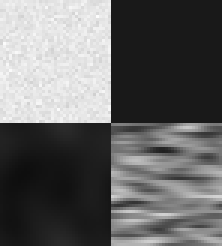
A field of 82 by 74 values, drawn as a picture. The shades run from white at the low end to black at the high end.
The table splits into 2 rows of 2 panels. Panel 1,1: very low, fine-grained, faint in contrast. Panel 1,2: very high, flat. Panel 2,1: very high, smooth, faint in contrast. Panel 2,2: middling, streaked across, strong in contrast.
